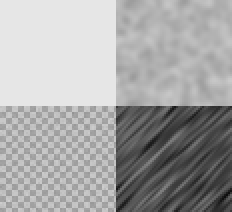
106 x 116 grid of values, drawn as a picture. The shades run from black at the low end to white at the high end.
It is made of 2 by 2 panels. Panel 1,1: very high, flat. Panel 1,2: high, blotchy, faint in contrast. Panel 2,1: high, checkered. Panel 2,2: low, slanting up to the right.
